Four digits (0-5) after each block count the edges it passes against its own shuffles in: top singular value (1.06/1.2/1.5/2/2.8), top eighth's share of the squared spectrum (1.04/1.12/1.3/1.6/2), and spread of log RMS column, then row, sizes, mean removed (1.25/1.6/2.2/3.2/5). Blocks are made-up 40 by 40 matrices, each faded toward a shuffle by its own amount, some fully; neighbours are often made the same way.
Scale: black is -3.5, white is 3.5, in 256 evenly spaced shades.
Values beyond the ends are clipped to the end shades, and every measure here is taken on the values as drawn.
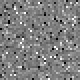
1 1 0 0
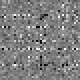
2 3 2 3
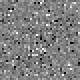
0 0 0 0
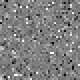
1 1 0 0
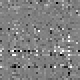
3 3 2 2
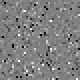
0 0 1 0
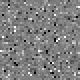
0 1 0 0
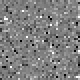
1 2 1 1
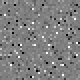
0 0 0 0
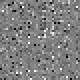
2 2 1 0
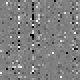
3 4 2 0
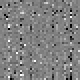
3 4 2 0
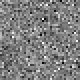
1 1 0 0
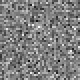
0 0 0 0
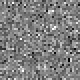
1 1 0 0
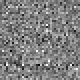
3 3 1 2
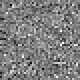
2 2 0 1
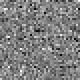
2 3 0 2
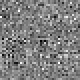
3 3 0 2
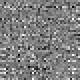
3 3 1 3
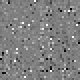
2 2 0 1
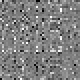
3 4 2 2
